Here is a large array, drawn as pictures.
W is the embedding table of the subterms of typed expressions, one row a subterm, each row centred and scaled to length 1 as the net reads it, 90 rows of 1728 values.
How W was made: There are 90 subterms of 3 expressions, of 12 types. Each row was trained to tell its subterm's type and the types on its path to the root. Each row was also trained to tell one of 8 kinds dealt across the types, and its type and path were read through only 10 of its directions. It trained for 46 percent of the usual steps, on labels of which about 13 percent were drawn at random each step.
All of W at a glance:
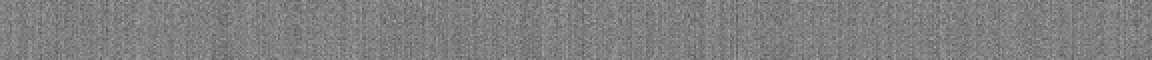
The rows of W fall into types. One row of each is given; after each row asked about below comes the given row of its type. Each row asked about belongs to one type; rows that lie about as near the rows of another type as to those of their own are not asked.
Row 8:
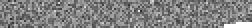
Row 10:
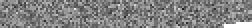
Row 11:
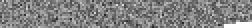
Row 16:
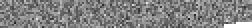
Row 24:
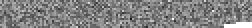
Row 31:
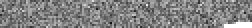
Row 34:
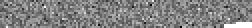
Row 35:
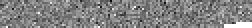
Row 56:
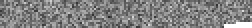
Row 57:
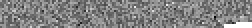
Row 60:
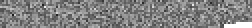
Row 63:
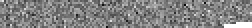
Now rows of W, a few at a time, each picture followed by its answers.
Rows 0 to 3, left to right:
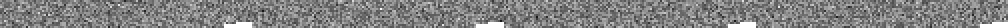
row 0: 56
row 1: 31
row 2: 57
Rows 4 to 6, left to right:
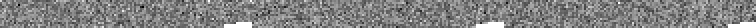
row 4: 16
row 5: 11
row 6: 63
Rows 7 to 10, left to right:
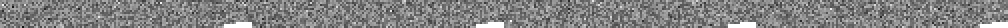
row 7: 24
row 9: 63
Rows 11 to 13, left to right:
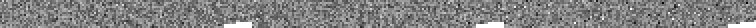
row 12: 57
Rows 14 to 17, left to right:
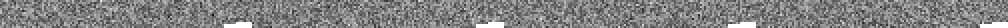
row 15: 57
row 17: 63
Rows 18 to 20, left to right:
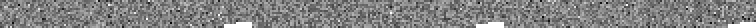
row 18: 34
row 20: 35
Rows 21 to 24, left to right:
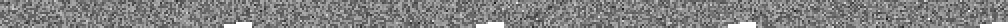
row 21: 56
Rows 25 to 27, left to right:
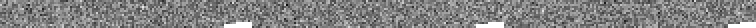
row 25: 24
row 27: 56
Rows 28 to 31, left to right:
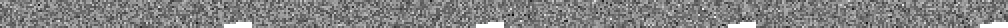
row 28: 31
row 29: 11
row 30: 60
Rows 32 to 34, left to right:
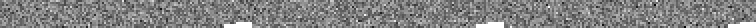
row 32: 31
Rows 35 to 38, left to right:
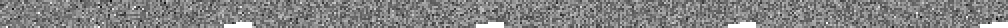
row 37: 8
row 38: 11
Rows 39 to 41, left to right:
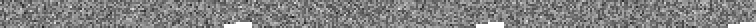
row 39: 60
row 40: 10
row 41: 34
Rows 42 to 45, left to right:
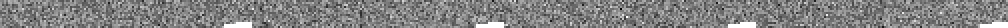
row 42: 24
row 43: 57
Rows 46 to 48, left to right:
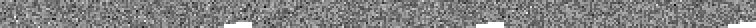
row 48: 60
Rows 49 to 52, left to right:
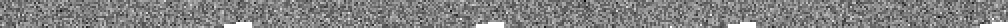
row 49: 63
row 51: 57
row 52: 24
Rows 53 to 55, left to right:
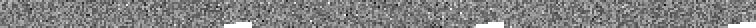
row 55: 11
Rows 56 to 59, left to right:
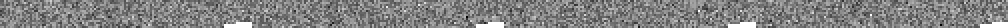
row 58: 63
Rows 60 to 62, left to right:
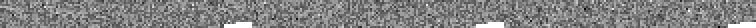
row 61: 8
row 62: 57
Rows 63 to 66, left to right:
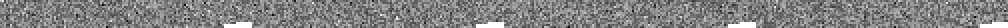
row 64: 56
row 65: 8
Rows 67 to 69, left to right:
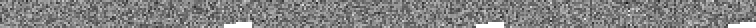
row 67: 11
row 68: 56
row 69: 60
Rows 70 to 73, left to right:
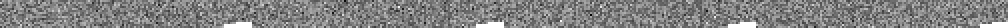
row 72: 11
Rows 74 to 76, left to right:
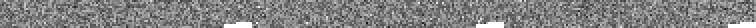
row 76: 57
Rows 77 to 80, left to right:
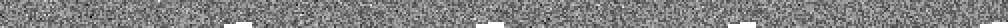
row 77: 56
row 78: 56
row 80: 31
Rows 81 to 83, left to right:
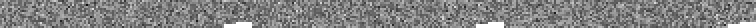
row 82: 63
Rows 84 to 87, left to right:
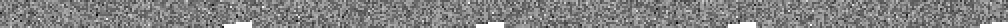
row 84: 60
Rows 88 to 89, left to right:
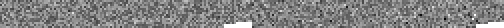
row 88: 11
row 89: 16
